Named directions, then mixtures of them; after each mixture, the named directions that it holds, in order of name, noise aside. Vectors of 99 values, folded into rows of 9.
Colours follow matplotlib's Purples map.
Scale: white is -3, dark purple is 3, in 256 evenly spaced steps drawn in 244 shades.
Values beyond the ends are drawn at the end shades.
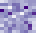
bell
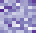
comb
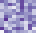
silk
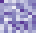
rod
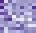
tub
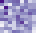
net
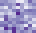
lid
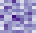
net, silk, tub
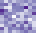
bell, tub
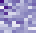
comb, net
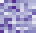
rod, silk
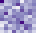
lid, net, rod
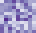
rod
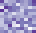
comb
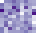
bell, rod, silk
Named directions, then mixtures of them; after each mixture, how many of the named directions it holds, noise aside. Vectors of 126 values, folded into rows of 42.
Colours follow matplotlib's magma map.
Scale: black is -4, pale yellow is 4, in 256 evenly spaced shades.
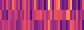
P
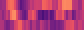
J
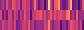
one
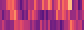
two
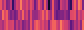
two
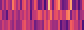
one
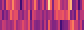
two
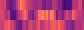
one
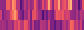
two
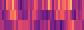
two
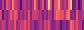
two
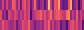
one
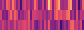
two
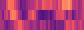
one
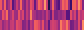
one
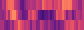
one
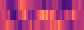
one
